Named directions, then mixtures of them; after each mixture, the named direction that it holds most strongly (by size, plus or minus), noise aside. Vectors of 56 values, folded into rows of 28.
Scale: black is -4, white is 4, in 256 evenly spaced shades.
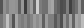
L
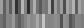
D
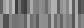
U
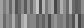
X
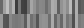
U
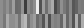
X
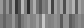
D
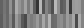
X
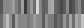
L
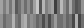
X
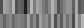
U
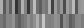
D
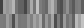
L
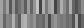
X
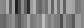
D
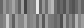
L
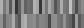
X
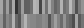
X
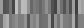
U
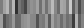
U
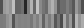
L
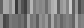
U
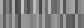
D
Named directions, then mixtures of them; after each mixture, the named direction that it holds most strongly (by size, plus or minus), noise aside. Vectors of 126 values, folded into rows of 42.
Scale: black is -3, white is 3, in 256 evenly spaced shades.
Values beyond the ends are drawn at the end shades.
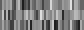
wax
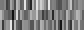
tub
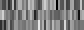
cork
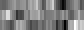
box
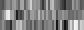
box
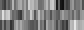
box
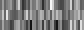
wax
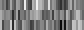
tub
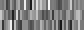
tub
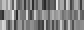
cork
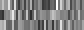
cork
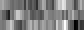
box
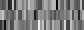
cork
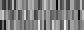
cork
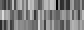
cork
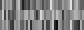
wax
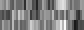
box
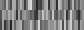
tub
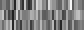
tub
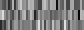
cork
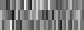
tub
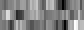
box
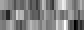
box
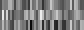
wax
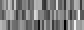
cork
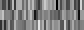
cork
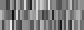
tub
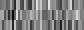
tub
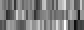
box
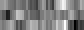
box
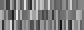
tub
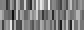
tub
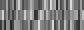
cork
